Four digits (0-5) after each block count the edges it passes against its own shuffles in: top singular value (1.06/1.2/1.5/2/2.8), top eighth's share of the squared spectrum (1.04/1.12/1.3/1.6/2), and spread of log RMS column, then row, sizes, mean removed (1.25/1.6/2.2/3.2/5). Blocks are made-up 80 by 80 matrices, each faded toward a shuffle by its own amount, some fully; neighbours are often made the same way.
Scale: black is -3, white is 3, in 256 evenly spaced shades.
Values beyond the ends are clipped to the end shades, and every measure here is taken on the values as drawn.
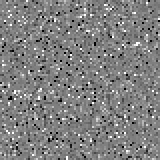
1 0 0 0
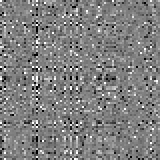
5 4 3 2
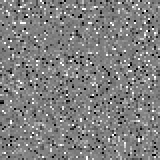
0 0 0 0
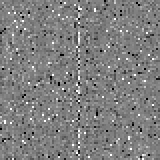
3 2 1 0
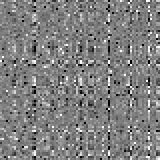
5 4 3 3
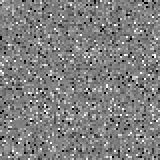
3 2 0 1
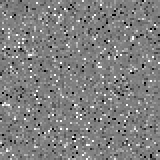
0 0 0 0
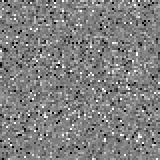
0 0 0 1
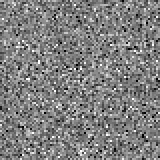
0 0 0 1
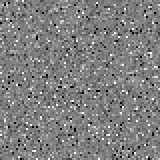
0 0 0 0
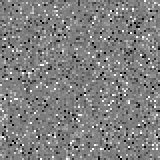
1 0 0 0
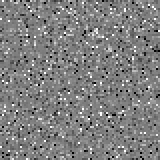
2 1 0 0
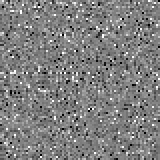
3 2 0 0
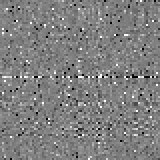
4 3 0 2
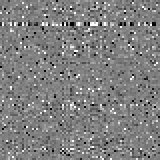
4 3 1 2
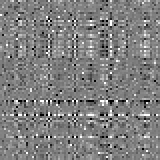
5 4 3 3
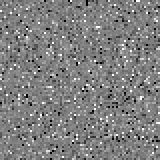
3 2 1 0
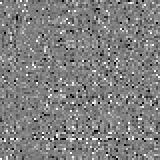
4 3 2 2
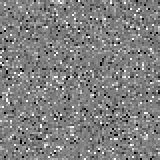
3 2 0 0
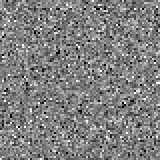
0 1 0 1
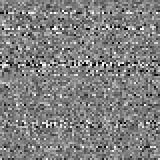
2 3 0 4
